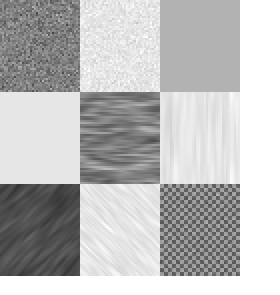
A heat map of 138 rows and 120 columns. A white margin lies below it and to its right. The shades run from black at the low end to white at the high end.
The table splits into 3 rows of 3 panels. Panel 1,1: middling, fine-grained. Panel 1,2: very high, fine-grained, faint in contrast. Panel 1,3: high, flat. Panel 2,1: very high, flat. Panel 2,2: middling, streaked across. Panel 2,3: very high, streaked downward, faint in contrast. Panel 3,1: low, slanting up to the right, faint in contrast. Panel 3,2: very high, slanting down to the right, faint in contrast. Panel 3,3: middling, checkered, strong in contrast.
